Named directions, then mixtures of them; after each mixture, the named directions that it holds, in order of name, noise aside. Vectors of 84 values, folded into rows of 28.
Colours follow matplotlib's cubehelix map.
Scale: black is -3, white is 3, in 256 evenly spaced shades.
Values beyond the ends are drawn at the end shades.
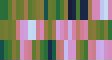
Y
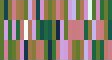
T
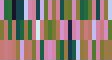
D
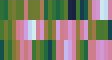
Y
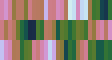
Y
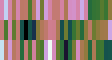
T, Y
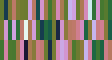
T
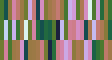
T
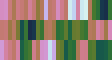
Y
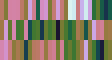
T, Y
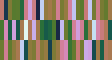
D, T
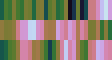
Y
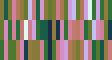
T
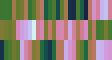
Y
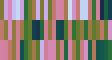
D, Y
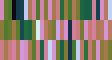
D, T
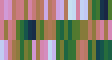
Y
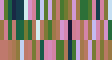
D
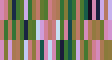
D, T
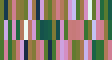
T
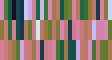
D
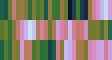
Y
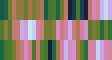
Y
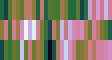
T, Y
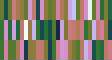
T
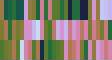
D, Y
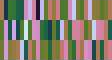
D, T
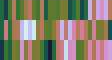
T, Y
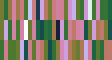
T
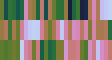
D, Y
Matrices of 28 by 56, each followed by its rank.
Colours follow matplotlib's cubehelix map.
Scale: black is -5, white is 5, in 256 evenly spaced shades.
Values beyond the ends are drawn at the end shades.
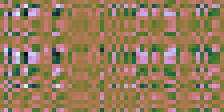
two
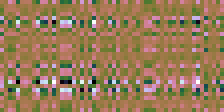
two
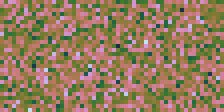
full rank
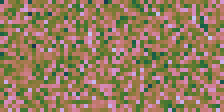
full rank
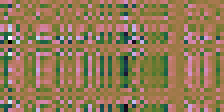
two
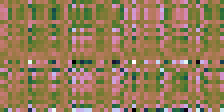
two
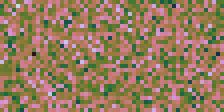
full rank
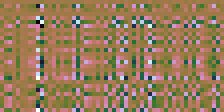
two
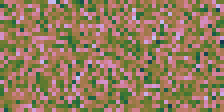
full rank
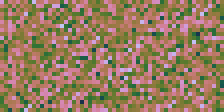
full rank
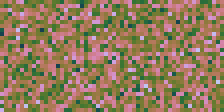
full rank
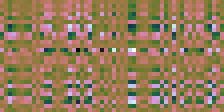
two
